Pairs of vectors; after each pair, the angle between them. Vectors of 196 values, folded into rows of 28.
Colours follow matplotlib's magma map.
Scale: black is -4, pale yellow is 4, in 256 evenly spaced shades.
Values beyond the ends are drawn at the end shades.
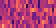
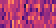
partly opposed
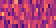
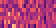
partly opposed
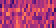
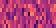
orthogonal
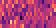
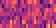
partly aligned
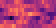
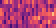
partly opposed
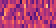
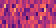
partly opposed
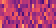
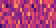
partly opposed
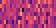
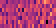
partly aligned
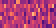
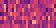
partly aligned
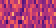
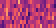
orthogonal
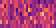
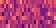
partly opposed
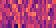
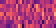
partly aligned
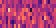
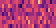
orthogonal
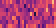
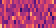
partly aligned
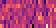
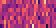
nearly opposite
